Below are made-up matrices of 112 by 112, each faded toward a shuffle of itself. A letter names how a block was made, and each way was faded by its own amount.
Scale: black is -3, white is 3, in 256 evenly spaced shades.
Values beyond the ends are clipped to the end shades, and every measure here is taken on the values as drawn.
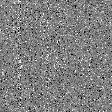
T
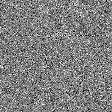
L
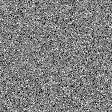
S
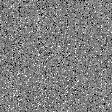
T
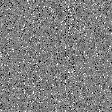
T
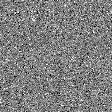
L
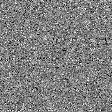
L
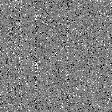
T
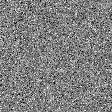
S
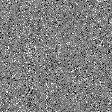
T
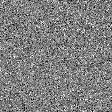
L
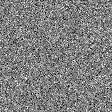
S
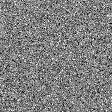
S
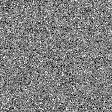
L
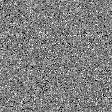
L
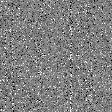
T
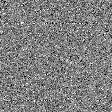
L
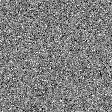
S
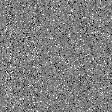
T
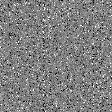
T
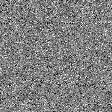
L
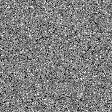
L
